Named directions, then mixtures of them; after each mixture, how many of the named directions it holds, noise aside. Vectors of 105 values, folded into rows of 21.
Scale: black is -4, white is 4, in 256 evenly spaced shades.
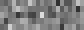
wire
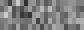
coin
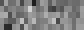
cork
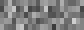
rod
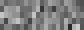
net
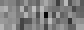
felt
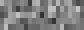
two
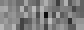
one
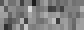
one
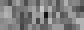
two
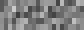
two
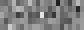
two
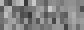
two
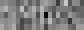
one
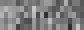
two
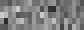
three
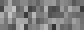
two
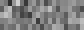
one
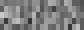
one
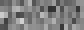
three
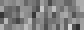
one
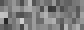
three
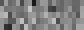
one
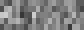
two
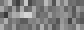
three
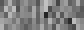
two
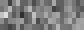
three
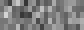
one
